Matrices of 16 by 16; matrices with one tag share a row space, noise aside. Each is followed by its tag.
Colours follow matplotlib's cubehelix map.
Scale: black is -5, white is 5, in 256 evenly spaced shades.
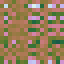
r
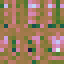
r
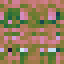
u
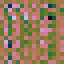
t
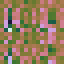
t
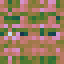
u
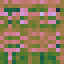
u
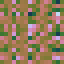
r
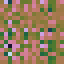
t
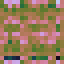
u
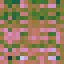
u
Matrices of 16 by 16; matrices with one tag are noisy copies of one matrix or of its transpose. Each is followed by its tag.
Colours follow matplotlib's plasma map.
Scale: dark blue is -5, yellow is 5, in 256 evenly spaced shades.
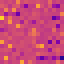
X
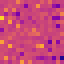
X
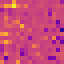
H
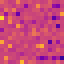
X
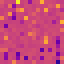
X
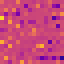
X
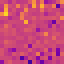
H
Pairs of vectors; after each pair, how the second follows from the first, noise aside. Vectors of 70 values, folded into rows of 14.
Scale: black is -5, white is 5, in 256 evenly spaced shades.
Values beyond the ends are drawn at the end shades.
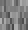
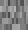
shuffled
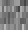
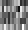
scaled up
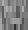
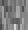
negated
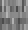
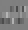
partly zeroed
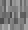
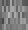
shuffled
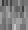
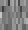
shuffled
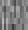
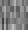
negated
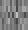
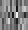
scaled up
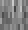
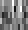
scaled up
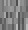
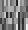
scaled up
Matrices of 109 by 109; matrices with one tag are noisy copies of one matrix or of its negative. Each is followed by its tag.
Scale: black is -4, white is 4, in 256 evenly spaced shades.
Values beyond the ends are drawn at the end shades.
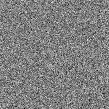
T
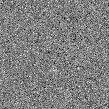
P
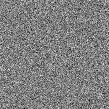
T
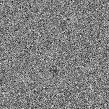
P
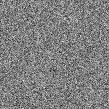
P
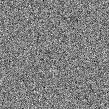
P
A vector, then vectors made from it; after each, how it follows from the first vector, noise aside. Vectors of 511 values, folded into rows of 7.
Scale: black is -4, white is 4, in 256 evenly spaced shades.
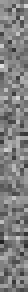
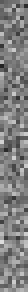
negated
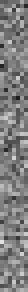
negated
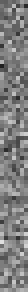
negated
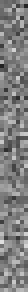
negated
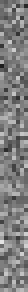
negated
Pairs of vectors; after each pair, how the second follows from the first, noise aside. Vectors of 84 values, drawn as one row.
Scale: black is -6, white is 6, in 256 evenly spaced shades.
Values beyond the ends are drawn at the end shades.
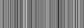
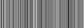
wrapped around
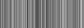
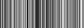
scaled up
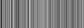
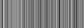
wrapped around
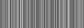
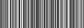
scaled up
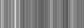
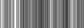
scaled up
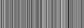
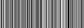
scaled up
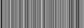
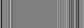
partly zeroed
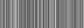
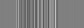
partly zeroed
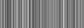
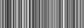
scaled up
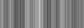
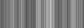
wrapped around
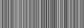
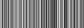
scaled up
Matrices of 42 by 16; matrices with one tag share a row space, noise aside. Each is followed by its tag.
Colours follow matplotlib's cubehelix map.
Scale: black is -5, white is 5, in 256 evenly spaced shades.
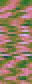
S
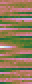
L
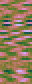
S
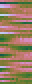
L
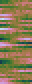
L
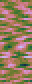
S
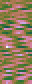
S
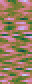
S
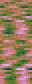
S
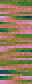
L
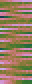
L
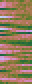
L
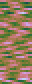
S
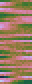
L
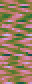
S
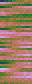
L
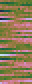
L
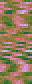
S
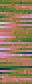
L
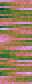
L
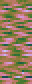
S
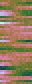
L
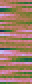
L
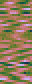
S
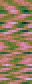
S
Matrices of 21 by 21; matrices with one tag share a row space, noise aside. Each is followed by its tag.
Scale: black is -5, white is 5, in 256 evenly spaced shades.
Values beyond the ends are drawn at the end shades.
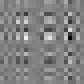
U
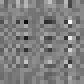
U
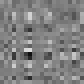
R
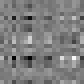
R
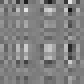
U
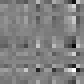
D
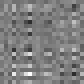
R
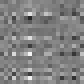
R
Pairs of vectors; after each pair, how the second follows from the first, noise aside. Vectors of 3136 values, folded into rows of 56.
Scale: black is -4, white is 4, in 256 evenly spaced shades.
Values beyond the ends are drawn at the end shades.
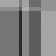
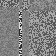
sign-scrambled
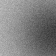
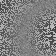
sign-scrambled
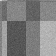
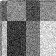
scaled up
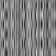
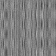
shrunk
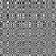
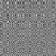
shrunk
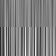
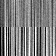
scaled up
